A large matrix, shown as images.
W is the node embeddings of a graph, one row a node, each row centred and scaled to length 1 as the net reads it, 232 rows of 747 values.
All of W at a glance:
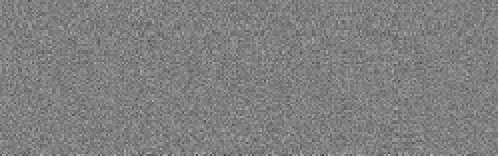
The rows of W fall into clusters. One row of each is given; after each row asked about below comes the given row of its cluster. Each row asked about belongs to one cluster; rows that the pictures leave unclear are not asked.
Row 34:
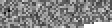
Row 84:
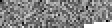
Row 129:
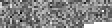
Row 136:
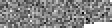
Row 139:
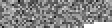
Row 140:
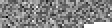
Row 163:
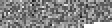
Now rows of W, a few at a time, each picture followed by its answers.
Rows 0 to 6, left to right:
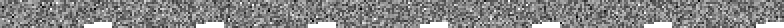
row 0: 140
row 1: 84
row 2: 136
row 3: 163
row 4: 34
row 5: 140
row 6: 84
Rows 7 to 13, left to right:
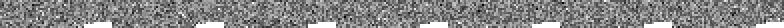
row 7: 163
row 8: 129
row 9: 84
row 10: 34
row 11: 163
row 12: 84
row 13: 34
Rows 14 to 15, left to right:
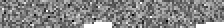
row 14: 136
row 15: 84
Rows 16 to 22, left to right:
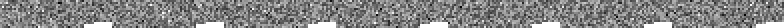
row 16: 140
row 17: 84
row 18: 163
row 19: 136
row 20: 140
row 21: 140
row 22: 34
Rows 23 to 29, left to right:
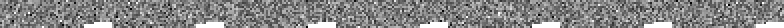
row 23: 140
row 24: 136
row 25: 139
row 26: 34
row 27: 84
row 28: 84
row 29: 136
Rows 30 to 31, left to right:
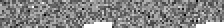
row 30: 129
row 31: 34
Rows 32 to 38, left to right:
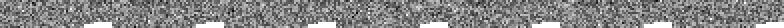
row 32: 34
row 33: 139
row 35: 129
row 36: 139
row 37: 139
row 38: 163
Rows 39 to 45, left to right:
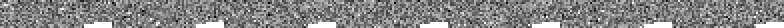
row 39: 139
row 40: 163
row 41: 129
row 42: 140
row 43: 129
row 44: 163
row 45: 136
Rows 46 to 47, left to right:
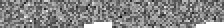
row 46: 84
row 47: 34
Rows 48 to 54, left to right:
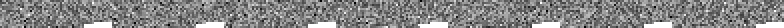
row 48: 84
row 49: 129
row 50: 84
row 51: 136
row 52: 84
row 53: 84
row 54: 140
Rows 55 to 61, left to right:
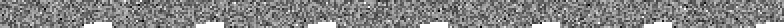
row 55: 136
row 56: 139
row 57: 34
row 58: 140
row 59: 34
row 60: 136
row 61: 139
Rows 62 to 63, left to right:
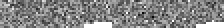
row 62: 139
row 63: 140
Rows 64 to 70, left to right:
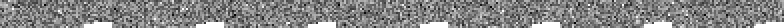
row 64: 139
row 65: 34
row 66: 34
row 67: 163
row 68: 136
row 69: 136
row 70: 139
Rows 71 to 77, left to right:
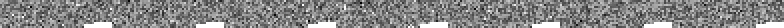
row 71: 140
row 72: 140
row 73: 34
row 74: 139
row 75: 163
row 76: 129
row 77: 163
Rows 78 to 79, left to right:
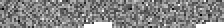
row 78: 34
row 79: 163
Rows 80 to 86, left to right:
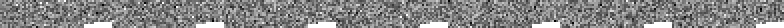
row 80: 163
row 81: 139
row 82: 136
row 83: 129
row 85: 140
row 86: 163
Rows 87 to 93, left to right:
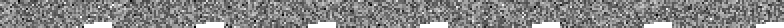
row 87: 139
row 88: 139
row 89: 84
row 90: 34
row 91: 84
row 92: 129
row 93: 163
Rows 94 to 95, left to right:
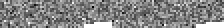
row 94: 163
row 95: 163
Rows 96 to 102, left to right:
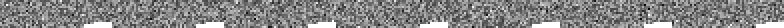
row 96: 34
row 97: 140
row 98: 139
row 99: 34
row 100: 84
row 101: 163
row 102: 163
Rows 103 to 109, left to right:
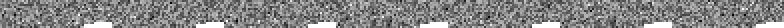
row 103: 136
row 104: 140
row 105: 140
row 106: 84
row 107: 140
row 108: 84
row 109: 34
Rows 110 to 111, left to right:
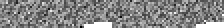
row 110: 140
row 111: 34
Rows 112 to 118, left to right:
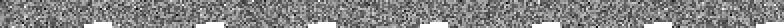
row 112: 84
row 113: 163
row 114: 139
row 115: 136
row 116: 140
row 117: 140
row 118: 84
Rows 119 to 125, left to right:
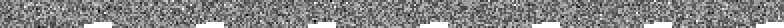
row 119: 84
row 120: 34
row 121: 139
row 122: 34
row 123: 163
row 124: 139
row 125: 84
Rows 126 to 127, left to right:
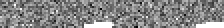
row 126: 84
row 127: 34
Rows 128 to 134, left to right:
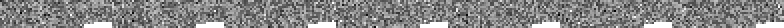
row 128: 129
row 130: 139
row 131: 163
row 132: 34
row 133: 136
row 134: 139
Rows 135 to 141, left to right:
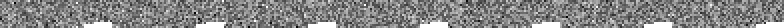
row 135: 139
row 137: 84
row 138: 136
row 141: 34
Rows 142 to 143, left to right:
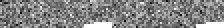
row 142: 129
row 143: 84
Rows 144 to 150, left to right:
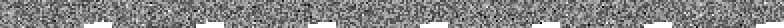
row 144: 139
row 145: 84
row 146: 163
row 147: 163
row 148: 34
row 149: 140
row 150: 84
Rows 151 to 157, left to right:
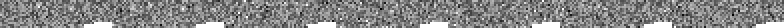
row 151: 34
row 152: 34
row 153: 140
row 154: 136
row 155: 139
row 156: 34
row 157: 34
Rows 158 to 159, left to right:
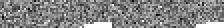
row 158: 163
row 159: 129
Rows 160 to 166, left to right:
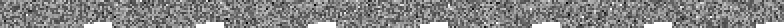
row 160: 163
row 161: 139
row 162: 129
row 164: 129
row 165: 140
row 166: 84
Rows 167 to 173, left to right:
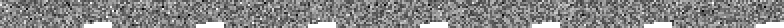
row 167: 139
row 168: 140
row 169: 163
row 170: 140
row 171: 139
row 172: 139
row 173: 163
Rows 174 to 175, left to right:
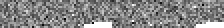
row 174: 34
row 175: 129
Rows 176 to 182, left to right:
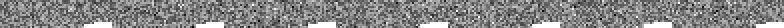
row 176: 34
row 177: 163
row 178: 84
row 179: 129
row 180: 34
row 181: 139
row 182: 140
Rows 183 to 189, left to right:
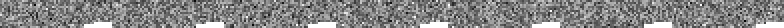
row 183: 34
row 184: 139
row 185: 140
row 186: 139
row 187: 129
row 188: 84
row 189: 136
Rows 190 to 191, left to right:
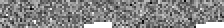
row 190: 140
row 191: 84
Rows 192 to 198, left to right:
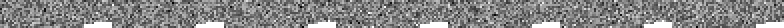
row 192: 136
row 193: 129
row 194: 34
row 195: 129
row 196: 129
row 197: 136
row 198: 84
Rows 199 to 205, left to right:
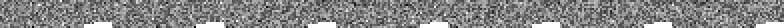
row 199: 34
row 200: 139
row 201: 140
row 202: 136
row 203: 140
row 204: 140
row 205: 129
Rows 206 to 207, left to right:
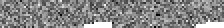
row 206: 34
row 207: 129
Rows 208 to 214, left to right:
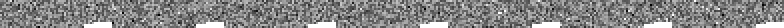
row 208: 163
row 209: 129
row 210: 163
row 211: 163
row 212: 84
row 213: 34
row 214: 34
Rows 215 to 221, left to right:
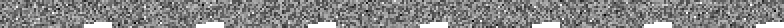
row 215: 136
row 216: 129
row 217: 140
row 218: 163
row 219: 84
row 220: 129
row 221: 140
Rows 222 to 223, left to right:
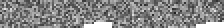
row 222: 136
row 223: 34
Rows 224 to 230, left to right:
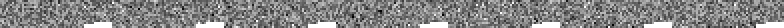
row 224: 140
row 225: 139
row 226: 84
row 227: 140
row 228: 136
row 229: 84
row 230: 84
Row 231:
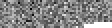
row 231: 139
